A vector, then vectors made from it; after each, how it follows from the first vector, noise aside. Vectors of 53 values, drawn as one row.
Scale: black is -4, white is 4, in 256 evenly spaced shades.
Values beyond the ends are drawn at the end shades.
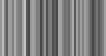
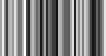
scaled up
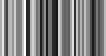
scaled up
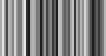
scaled up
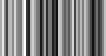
scaled up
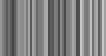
reversed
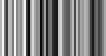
scaled up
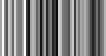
scaled up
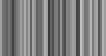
reversed
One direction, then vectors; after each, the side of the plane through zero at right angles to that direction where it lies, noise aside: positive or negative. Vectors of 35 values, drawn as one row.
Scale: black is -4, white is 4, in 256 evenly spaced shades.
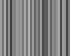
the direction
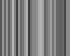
negative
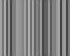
positive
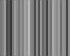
positive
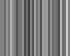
negative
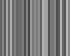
negative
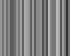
positive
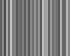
negative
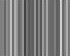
negative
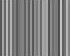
negative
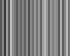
negative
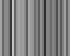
positive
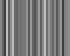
negative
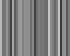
positive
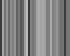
negative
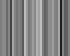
positive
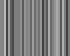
positive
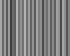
positive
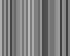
positive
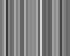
positive
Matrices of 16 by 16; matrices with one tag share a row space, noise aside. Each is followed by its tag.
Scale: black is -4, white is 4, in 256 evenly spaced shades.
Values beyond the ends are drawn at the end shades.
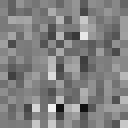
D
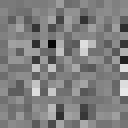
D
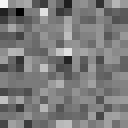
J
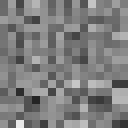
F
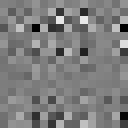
D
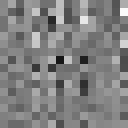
D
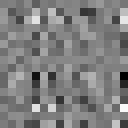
D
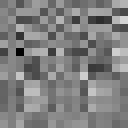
F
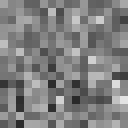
F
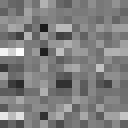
J
